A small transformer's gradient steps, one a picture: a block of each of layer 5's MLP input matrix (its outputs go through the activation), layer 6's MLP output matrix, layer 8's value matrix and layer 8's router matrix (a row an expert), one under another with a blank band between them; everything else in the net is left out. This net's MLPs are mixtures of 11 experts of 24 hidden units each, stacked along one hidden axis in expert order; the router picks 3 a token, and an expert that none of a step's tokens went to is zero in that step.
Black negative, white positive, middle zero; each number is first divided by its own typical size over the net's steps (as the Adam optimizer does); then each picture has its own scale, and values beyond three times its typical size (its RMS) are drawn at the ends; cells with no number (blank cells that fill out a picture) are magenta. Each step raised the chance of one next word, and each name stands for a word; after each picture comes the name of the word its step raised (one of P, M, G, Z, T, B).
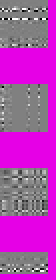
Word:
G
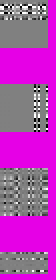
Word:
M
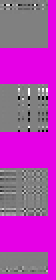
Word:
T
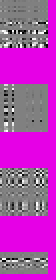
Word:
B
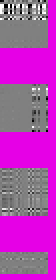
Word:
T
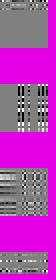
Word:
B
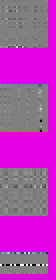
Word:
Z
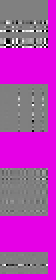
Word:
G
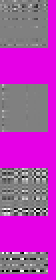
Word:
T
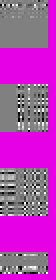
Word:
B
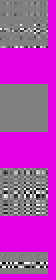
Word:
B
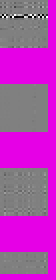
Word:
T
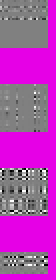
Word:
G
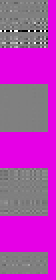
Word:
G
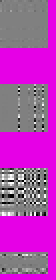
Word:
M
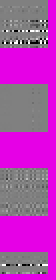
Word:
Z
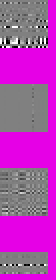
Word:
T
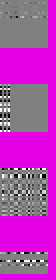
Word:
B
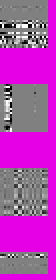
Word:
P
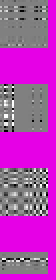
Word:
P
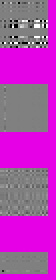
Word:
P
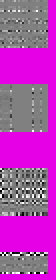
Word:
M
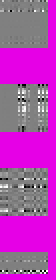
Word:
Z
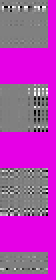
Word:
T
